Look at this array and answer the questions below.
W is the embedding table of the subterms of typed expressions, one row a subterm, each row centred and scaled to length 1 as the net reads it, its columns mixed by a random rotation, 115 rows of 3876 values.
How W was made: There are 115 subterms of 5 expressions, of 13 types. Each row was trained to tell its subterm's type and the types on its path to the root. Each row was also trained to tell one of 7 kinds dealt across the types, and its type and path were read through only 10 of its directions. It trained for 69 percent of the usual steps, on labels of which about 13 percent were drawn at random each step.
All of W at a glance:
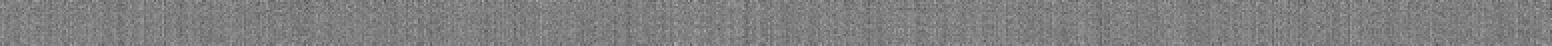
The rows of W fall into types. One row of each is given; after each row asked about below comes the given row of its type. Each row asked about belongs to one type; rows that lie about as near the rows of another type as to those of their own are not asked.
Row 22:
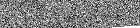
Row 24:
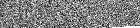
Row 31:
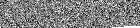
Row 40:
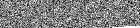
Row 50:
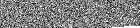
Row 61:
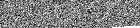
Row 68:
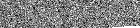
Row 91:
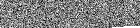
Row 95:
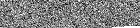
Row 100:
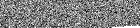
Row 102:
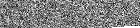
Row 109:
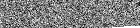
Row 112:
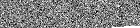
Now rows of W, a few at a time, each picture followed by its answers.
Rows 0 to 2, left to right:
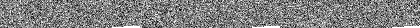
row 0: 112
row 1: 100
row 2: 61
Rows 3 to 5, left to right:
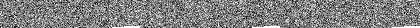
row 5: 102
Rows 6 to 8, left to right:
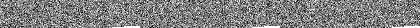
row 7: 40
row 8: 100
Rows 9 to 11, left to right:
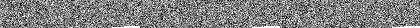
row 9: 91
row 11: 100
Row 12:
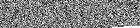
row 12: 61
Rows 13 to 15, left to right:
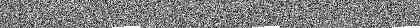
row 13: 22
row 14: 31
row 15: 95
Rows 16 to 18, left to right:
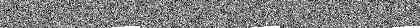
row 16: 50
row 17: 61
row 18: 95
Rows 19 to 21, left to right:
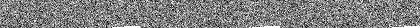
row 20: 40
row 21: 24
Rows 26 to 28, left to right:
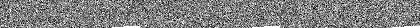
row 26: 112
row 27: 61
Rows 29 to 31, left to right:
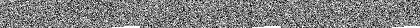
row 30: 31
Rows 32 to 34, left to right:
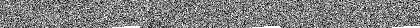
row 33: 40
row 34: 22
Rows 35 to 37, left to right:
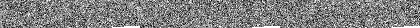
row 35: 91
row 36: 50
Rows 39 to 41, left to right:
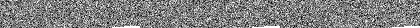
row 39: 95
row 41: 50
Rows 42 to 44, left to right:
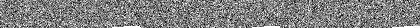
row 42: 109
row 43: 91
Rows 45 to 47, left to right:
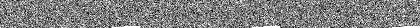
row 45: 112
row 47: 68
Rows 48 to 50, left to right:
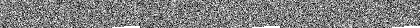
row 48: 50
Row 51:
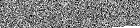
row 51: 31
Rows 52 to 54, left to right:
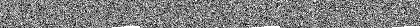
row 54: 102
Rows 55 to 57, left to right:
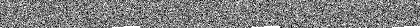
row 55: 61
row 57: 22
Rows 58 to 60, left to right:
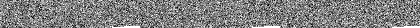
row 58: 100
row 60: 61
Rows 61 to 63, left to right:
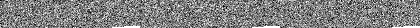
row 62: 31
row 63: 50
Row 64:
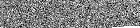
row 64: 91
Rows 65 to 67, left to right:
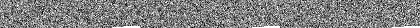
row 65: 112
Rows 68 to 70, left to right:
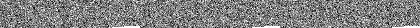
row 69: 50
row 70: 95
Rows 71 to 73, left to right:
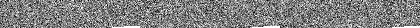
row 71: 22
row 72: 109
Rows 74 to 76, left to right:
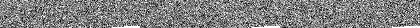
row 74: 100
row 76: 100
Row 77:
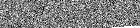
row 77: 22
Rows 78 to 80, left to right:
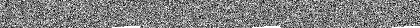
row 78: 22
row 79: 61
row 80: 100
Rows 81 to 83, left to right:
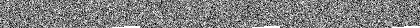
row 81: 40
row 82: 22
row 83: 112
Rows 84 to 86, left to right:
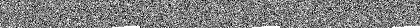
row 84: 31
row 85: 102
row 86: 50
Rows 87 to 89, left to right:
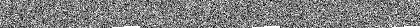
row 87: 100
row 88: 22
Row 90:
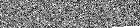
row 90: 109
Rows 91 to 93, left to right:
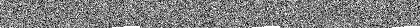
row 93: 95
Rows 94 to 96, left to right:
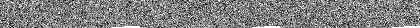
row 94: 40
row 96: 24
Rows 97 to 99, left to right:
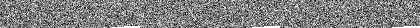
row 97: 24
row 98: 109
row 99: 31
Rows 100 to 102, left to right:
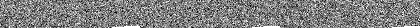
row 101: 50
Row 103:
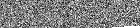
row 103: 68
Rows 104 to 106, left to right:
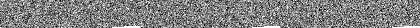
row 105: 91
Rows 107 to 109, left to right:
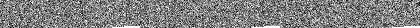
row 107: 40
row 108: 112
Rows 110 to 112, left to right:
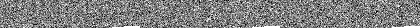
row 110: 109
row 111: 40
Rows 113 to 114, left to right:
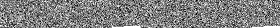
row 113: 112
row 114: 31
